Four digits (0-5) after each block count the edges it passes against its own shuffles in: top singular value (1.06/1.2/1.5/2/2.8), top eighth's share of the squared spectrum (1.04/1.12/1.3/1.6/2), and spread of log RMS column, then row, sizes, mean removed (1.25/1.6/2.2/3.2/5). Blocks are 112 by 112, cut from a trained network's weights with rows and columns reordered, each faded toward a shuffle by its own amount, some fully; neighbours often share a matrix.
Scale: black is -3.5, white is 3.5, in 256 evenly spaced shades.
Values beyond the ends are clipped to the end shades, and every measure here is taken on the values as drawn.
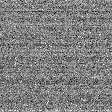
3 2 0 1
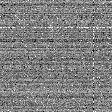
4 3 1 2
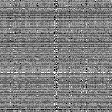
5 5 3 3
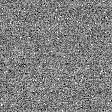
1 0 0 0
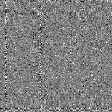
3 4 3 2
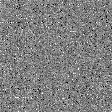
2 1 0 1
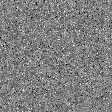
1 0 0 0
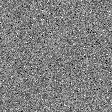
0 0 0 0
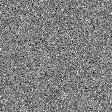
0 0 0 0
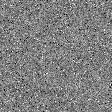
0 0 0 0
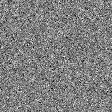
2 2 0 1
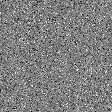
1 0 0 0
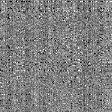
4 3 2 3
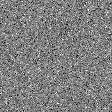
0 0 0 0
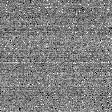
3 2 1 1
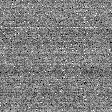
3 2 1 1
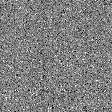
2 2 0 1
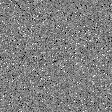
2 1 0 0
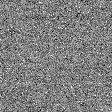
0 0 0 0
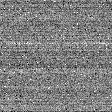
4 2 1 1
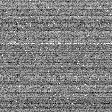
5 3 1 2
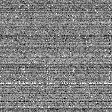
5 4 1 3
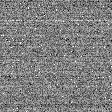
3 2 0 1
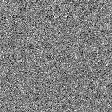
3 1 0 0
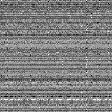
5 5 2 4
